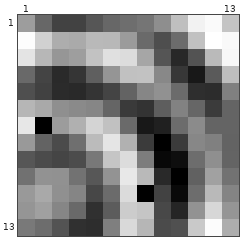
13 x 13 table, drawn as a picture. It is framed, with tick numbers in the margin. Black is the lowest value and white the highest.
Ninth with the highest average: top right. Rings: centred on the bottom left. Calmest part: bottom left. Lone odd cells: 2, each lower than its neighbours. Odd rows or columns: none.
